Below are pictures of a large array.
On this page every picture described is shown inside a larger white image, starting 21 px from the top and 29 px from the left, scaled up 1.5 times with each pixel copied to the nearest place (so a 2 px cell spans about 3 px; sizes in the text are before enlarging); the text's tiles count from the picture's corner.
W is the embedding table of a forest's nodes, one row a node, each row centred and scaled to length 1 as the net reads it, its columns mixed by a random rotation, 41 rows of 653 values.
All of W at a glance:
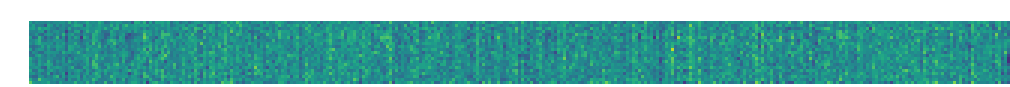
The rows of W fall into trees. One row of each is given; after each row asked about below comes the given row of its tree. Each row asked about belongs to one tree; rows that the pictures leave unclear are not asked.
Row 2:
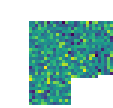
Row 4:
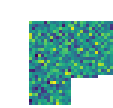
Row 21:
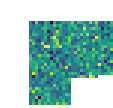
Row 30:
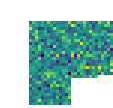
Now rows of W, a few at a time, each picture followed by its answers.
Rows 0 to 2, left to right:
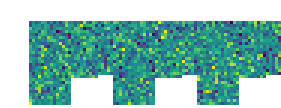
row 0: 2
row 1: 4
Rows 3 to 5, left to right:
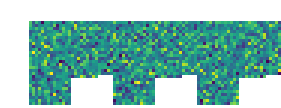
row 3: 21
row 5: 30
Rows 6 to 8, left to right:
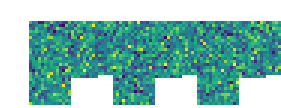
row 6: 2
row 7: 21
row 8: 2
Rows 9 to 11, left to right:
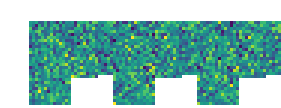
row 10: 2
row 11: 2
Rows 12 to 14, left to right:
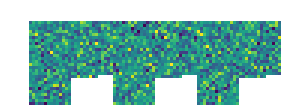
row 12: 30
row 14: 30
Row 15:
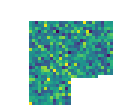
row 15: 2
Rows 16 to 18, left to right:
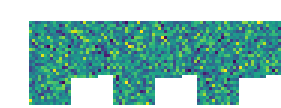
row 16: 2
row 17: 21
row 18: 4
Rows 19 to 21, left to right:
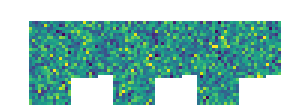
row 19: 2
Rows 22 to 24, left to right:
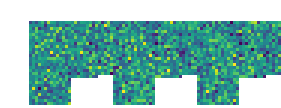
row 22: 30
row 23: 2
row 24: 2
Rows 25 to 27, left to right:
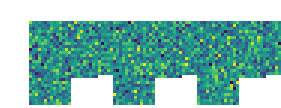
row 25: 4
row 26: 4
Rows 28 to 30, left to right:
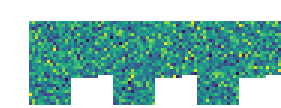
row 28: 4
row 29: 30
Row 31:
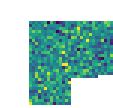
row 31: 2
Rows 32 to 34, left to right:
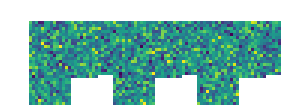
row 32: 21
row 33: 4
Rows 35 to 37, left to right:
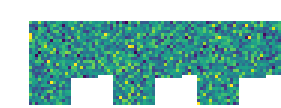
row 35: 4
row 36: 21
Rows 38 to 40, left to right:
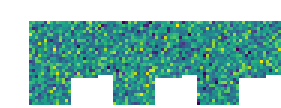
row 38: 4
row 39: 2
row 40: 4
